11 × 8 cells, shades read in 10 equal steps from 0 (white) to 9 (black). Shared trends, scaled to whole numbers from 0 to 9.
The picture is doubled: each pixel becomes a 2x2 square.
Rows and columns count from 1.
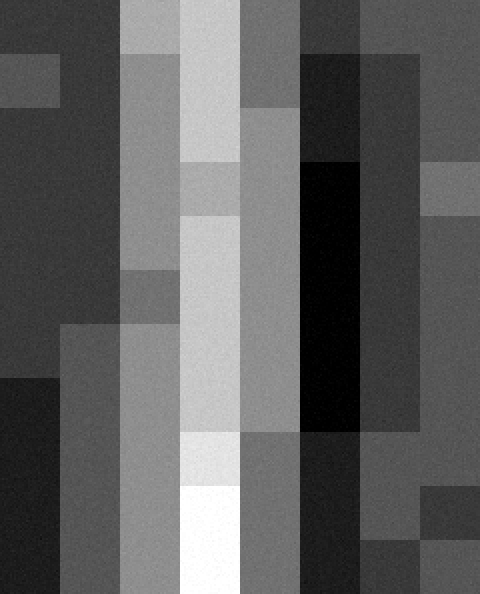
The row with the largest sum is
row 6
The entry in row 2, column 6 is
8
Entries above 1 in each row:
8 8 8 8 8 8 8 8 7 7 7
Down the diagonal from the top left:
7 7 4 3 4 9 7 6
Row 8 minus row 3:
1 -1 0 0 0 1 0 0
